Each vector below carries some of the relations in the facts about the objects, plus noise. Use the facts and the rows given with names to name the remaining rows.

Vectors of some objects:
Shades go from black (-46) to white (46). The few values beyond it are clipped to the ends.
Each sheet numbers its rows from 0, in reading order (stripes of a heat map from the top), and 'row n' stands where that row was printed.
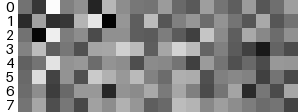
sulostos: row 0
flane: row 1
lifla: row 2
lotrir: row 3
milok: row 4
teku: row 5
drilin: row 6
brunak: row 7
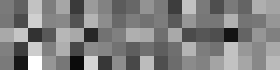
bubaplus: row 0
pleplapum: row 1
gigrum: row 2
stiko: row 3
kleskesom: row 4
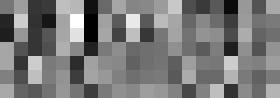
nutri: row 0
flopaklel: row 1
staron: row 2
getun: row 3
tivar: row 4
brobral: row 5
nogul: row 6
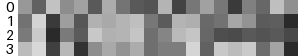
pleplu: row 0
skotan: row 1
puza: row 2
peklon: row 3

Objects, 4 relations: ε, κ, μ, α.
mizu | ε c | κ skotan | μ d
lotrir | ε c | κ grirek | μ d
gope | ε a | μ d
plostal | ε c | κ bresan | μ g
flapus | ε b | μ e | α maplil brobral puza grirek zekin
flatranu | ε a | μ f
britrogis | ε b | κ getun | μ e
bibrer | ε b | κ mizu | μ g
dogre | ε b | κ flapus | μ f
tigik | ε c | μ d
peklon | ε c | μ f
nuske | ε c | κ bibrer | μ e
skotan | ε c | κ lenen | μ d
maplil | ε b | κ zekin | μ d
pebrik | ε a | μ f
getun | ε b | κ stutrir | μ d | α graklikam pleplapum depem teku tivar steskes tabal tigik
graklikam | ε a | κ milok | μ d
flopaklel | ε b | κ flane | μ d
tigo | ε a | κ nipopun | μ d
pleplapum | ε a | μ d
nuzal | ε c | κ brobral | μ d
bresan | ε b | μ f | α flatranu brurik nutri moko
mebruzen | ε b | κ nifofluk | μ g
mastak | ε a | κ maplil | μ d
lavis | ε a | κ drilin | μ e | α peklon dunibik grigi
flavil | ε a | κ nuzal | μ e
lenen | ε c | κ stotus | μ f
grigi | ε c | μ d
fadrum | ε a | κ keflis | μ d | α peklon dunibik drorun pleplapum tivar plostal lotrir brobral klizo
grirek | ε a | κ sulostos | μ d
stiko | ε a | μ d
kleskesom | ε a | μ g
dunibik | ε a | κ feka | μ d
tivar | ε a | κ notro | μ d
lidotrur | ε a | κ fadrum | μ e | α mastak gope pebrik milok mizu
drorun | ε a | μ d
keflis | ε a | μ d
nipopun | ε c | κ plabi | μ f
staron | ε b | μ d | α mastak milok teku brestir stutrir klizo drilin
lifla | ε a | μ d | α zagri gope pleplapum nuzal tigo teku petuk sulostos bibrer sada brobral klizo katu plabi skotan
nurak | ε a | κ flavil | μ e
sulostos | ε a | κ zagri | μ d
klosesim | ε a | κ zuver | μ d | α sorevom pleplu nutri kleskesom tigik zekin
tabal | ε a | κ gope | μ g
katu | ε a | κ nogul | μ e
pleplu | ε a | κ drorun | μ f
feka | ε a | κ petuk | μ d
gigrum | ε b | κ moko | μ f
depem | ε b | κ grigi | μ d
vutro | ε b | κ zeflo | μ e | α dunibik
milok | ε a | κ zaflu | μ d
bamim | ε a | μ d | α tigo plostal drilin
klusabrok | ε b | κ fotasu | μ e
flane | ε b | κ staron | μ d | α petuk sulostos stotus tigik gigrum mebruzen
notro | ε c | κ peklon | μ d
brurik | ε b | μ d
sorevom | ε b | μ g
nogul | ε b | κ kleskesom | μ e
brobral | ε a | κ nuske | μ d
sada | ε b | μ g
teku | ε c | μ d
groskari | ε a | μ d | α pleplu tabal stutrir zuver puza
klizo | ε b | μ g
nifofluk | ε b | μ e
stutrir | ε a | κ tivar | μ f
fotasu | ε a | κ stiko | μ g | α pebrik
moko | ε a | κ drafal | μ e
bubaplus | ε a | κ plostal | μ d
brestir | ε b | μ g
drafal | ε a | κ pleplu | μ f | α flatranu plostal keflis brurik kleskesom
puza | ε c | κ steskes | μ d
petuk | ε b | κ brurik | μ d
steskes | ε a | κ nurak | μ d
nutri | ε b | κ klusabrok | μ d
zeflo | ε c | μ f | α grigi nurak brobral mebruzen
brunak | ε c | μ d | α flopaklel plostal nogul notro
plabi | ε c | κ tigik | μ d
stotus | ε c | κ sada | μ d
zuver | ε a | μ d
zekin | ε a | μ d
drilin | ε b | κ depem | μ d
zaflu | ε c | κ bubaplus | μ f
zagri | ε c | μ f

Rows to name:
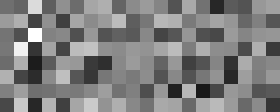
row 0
graklikam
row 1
notro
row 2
fotasu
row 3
nipopun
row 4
sorevom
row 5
flapus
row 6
mastak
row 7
tigik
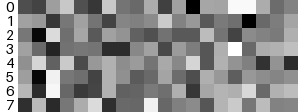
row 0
gope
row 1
dogre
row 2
groskari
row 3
brurik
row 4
zagri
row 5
lavis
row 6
dunibik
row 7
nifofluk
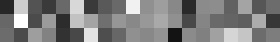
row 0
mebruzen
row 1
plostal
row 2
tabal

